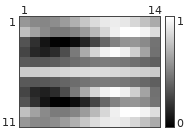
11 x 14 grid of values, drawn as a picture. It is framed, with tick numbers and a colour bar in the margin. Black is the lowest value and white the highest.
On average the colour sits 60% of the way up the scale. The top and bottom halves mirror each other. The grain runs across in streaks.
